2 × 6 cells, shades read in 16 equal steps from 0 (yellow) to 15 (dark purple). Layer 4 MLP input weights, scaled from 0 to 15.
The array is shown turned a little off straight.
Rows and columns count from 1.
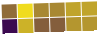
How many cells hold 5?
2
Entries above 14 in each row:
0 1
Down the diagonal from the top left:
8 3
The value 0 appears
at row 1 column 2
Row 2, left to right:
15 3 9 9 5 5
